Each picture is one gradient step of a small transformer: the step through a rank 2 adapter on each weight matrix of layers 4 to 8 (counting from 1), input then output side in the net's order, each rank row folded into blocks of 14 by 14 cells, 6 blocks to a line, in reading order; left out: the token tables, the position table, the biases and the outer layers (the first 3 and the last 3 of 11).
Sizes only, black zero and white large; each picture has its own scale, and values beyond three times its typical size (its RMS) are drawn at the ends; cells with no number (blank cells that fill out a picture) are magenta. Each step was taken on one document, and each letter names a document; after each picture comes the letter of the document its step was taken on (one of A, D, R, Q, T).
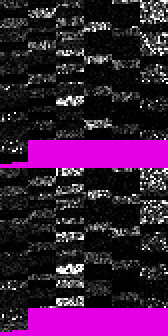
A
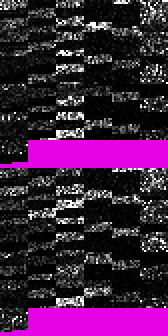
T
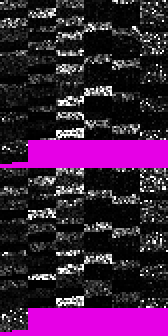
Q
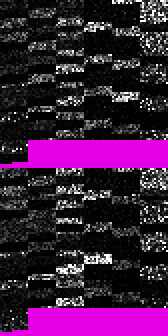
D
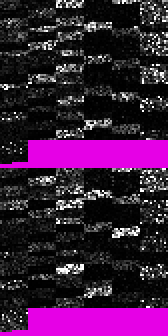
Q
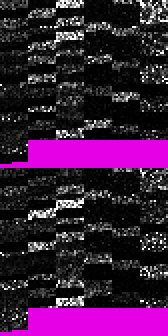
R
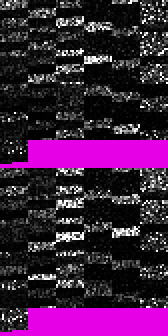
T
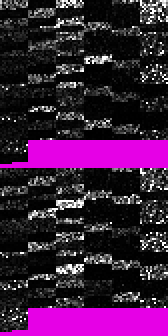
R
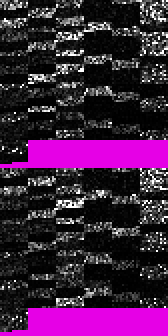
T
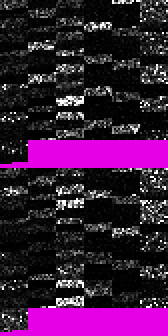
T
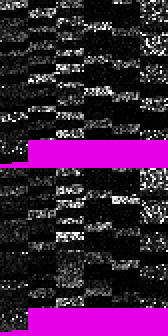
D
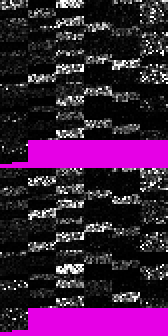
R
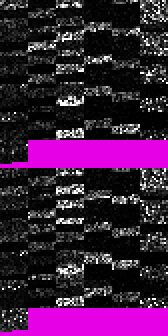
A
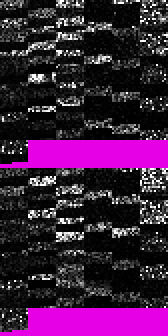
A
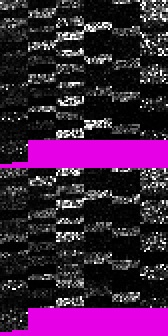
A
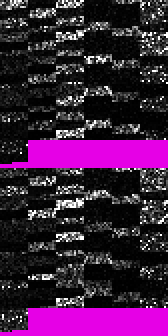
T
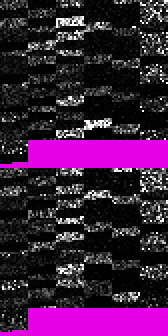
A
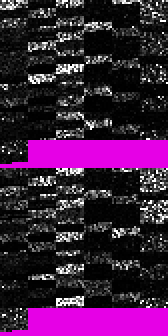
Q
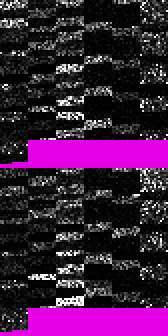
Q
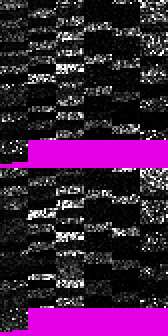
A
